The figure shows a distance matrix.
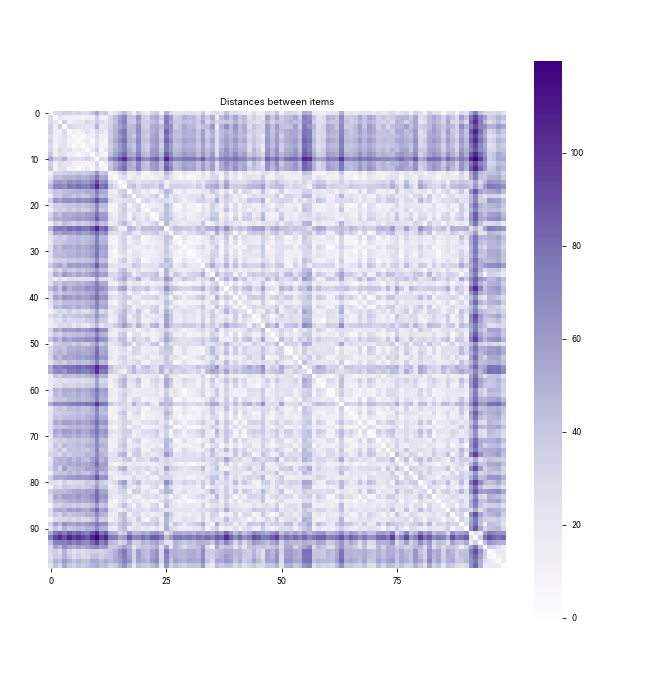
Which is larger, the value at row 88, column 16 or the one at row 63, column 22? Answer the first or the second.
the first
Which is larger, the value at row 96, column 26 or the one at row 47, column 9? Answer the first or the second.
the second
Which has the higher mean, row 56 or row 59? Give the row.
56
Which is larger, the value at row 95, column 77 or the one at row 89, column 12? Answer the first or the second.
the second
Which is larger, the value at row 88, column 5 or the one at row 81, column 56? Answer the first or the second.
the second
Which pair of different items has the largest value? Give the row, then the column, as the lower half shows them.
92, 10
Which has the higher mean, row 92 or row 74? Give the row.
92
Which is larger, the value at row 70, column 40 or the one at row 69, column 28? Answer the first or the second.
the second
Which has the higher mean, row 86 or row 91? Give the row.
91
